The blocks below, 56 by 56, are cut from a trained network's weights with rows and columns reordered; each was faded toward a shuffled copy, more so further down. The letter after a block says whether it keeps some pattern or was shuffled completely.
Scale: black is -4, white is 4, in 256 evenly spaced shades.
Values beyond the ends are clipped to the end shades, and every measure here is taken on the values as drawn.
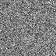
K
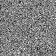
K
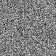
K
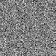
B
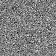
K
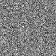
B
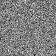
K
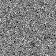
K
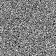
K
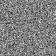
K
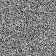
K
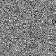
B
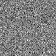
B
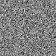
B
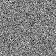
K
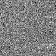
B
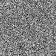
K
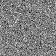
K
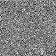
B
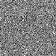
B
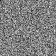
K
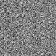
B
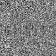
B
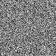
K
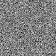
B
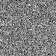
K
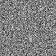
B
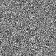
B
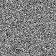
K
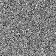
K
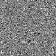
B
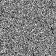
K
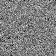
K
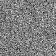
B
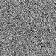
B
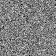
K
